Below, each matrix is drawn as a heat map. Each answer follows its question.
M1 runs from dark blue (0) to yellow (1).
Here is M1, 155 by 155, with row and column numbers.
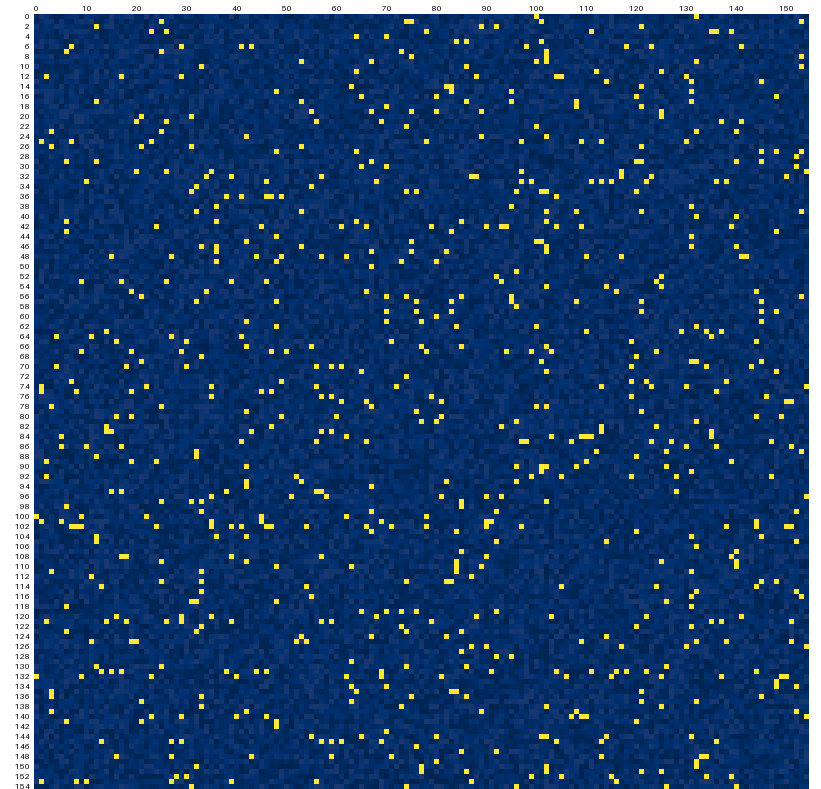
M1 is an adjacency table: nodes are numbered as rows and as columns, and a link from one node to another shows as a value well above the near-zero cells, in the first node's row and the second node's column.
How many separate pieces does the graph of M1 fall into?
2
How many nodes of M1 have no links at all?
1
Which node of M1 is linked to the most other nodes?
node 102
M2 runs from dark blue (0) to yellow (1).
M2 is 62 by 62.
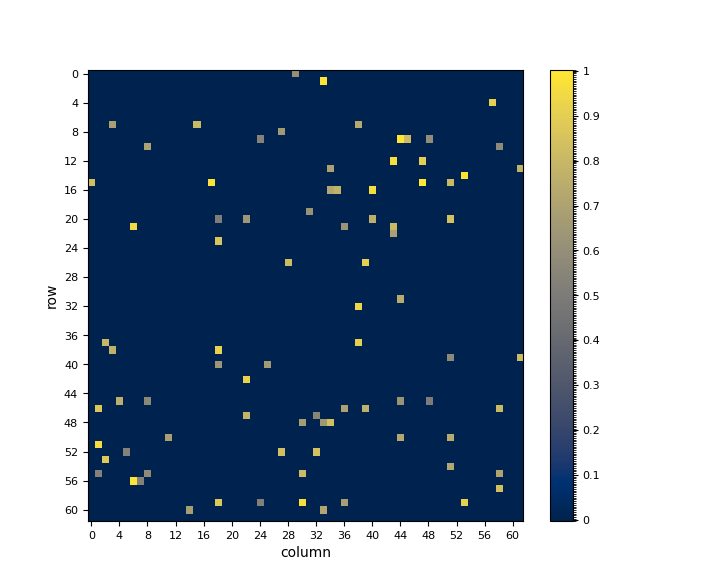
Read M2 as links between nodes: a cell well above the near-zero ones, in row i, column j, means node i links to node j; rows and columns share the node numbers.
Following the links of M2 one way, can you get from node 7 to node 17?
yes
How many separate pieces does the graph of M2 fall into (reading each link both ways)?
3
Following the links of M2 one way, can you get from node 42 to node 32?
no
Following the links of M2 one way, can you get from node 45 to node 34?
yes
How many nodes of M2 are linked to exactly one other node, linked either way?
11
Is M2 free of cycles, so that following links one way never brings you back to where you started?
yes
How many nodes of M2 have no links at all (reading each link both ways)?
2
